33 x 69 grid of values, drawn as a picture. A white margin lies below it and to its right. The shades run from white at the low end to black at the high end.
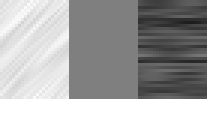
It is made of 1 by 3 panels. Panel 1,1: very low, slanting up to the right, faint in contrast. Panel 1,2: middling, flat. Panel 1,3: high, streaked across.
